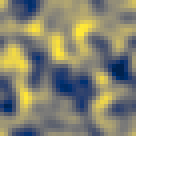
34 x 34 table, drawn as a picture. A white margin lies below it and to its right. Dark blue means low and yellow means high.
The ninth with the highest average is the top middle. Neither half mirrors the other. The field is mottled with small blotches. No lone cell stands out from its neighbours. The values follow a bell shape.
